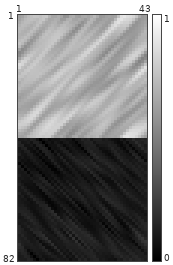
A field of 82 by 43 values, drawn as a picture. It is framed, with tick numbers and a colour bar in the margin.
It is made of 2 by 1 panels. Panel 1,1: high, slanting up to the right. Panel 2,1: very low, slanting down to the right, faint in contrast.
